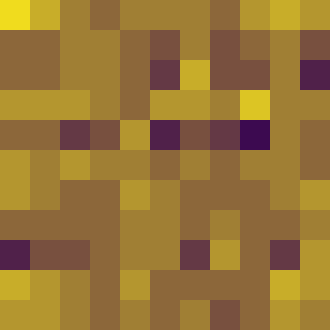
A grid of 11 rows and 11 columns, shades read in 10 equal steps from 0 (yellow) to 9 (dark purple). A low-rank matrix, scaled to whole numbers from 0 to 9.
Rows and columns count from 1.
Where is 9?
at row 5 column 9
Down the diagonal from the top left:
0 5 4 4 3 5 5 4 5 2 4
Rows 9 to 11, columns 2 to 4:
6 6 5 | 3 4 5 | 3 4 5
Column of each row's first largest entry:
4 6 11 5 9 6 3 1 1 4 8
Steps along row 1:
up up up down same same up down down up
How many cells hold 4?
36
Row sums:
36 54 56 37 65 45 46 51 58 42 46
